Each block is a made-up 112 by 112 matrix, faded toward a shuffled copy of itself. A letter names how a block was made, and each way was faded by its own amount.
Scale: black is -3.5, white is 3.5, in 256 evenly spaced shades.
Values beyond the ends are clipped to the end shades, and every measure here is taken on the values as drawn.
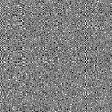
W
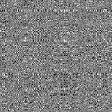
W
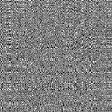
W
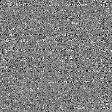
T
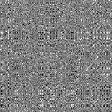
W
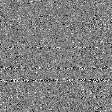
T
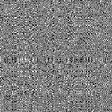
W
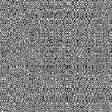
W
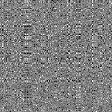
W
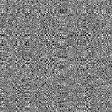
W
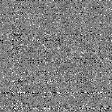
T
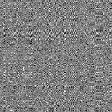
W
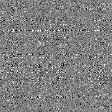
T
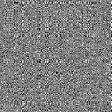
W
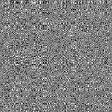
W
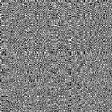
W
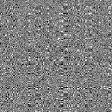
W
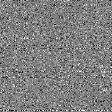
T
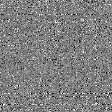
T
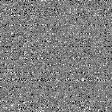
T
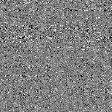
T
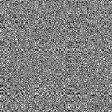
W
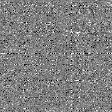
T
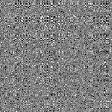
W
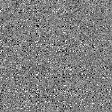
T
